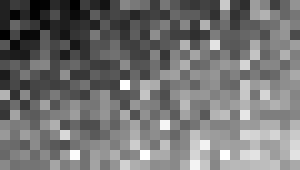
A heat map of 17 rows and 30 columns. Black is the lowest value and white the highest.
There are no regular stripes. Values rise toward the bottom right. Fine speckle covers the field. Neither half mirrors the other. The top left is the ninth with the lowest average.
